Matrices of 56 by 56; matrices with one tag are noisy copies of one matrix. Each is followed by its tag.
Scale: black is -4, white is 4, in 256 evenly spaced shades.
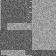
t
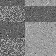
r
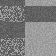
r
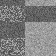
r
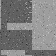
t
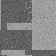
t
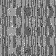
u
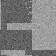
t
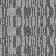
u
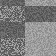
r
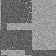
t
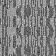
u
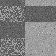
r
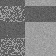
r
